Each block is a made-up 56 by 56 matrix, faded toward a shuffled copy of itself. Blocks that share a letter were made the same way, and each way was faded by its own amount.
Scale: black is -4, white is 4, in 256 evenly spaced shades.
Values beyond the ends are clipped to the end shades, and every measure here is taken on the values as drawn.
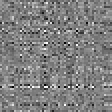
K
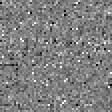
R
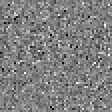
R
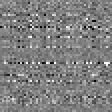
K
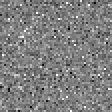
R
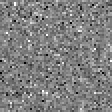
R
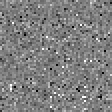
R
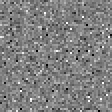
R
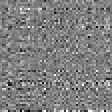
K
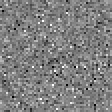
R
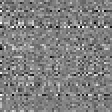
K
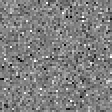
R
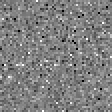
R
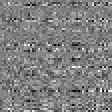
K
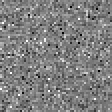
R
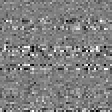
K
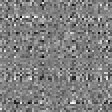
K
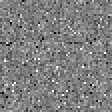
R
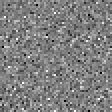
R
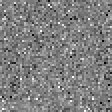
R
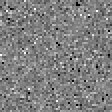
R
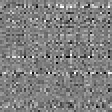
K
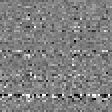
K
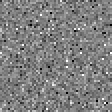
R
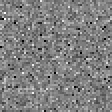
R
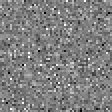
R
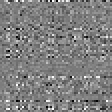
K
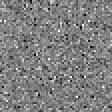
R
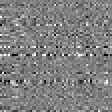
K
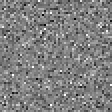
R
